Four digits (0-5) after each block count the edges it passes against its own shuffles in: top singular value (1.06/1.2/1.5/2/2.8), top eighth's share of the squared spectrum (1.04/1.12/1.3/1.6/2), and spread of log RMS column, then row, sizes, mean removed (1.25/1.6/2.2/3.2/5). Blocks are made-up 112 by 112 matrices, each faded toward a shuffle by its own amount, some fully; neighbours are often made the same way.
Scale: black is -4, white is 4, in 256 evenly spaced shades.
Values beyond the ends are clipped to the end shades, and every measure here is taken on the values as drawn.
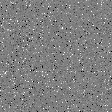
3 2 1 0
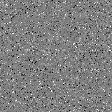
3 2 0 1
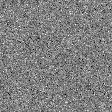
0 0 0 0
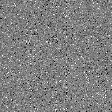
1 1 2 0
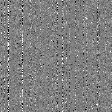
3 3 4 0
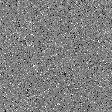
0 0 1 0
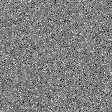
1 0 0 0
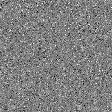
3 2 0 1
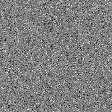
3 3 1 1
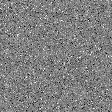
0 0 0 0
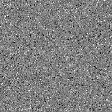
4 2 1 1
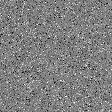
2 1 0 0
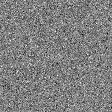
0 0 0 0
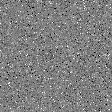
0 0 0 1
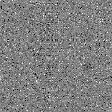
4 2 1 1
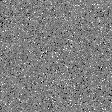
2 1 0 0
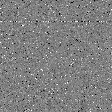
3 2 0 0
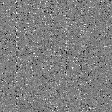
3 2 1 0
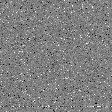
2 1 0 1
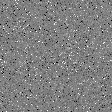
0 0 0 0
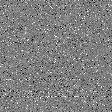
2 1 0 2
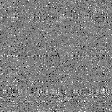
4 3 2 3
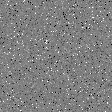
0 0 0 0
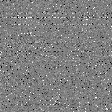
4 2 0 2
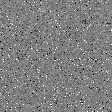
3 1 0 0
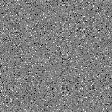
4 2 1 1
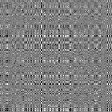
5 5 4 4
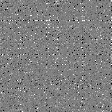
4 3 2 2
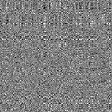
5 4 3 3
